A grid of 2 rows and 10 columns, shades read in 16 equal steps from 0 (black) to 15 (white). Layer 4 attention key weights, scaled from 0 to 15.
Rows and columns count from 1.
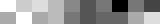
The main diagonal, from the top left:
15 15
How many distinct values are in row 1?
9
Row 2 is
10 15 10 11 7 5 6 6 10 13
